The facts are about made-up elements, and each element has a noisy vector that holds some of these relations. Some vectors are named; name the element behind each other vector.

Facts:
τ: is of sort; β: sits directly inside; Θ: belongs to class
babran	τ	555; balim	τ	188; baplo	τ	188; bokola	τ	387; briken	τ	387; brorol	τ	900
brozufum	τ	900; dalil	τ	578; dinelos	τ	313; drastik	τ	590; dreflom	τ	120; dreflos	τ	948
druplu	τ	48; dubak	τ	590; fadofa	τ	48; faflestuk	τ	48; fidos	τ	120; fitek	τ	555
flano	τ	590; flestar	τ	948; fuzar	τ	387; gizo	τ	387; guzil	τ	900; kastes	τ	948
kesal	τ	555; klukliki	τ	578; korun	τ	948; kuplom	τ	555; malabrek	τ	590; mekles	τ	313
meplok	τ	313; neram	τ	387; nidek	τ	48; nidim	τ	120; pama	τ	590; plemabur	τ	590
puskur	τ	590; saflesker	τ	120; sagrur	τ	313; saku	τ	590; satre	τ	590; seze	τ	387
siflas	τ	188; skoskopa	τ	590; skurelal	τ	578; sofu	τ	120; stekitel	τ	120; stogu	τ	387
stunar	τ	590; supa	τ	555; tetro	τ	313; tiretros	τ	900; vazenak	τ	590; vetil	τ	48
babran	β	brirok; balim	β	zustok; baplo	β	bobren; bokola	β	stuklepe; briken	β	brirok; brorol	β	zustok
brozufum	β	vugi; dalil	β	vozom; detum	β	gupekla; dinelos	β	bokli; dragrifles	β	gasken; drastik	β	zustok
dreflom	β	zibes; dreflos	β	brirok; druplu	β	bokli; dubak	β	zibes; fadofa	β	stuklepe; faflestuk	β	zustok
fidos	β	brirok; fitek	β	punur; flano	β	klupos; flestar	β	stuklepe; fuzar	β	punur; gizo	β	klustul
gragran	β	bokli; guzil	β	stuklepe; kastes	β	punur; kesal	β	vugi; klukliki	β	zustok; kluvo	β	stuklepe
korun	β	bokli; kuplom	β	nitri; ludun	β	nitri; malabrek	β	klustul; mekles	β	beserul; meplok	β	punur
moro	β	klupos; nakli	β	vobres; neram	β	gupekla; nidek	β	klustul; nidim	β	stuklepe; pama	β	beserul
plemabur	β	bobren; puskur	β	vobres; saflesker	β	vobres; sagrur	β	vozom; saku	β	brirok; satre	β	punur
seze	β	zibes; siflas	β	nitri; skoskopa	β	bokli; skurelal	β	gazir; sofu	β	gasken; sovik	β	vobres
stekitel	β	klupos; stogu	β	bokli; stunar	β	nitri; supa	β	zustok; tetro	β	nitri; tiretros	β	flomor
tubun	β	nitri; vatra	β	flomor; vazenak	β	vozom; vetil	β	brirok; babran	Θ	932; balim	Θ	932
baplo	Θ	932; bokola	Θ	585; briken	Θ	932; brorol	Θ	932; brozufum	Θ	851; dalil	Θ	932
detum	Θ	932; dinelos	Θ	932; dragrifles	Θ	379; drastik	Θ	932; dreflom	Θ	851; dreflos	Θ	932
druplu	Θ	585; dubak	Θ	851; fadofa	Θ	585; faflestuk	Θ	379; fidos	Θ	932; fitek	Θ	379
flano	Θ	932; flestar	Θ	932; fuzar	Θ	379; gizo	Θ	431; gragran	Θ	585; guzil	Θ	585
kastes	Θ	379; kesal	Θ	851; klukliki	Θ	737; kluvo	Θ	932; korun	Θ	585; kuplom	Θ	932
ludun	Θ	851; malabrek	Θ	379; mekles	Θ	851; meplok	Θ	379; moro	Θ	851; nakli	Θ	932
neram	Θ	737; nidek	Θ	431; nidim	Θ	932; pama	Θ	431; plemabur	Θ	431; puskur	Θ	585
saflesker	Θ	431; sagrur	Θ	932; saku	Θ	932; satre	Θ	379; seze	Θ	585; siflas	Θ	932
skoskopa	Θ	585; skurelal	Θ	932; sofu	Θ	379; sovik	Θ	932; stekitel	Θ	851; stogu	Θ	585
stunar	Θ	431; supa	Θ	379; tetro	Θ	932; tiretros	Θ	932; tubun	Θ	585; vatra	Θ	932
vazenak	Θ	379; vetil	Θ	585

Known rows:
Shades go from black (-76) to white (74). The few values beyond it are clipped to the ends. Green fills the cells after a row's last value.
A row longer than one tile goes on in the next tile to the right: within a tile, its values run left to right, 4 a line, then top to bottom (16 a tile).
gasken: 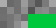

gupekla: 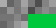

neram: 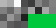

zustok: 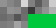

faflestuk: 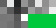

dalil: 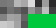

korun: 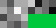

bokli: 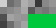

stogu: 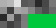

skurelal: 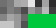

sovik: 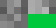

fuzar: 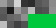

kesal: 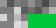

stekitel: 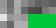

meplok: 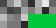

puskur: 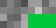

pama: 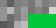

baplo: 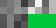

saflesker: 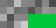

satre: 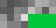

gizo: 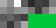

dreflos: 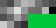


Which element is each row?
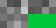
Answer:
brirok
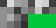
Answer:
tetro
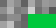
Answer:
kluvo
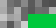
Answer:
ludun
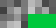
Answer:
babran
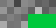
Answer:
tubun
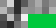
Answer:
druplu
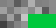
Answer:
skoskopa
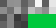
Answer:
balim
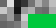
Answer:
fadofa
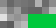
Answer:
dubak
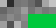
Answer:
punur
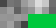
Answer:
tiretros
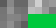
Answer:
flano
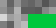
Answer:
moro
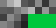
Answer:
briken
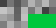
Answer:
guzil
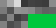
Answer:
seze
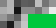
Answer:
nidek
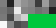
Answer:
kastes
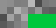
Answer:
gragran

